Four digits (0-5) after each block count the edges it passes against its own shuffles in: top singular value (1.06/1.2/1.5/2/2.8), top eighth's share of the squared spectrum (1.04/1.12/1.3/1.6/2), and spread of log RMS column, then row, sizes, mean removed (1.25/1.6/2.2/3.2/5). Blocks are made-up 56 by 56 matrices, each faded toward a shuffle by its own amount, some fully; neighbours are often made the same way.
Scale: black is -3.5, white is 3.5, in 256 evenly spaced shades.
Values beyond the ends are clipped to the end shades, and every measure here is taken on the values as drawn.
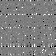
4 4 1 2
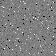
0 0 0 0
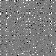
4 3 2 1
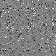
3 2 1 1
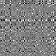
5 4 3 3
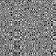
4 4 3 2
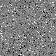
0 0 0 0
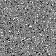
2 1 0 0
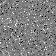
0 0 0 0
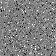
0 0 0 0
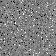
0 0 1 0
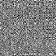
4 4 2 2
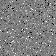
0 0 0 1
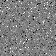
0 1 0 0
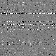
3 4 1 3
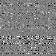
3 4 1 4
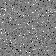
0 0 0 0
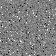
0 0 0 0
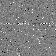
2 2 0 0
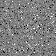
1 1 0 1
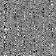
2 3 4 2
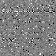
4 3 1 2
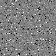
3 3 0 1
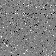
2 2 0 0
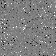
2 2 1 1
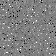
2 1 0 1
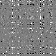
4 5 2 2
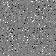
2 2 1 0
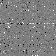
3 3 1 1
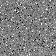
0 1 0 0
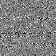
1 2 0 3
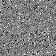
0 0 0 1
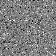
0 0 0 1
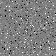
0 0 0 0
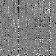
4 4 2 1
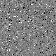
1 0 0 0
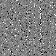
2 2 2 0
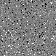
0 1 1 0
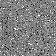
3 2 0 0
